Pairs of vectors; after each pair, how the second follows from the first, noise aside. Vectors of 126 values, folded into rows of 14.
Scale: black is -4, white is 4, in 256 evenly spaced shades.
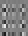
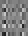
copied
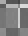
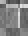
copied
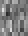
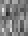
copied
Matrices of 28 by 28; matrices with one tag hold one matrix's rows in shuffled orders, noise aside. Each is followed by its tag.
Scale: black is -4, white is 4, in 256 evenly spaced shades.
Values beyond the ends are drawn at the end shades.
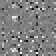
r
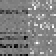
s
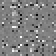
r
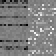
s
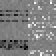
s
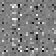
r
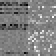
s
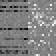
s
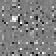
r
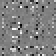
r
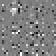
r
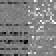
s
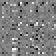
r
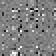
r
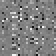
r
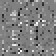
r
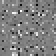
r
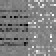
s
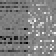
s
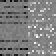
s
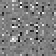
r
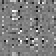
r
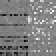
s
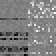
s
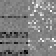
s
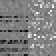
s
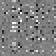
r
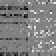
s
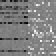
s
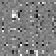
r
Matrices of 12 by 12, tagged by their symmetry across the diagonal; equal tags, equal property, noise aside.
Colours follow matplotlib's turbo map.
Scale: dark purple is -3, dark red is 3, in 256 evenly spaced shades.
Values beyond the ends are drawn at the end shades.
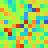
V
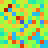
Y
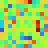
V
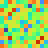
Y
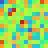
Y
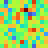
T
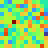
T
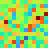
T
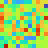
V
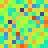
Y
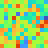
V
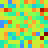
T
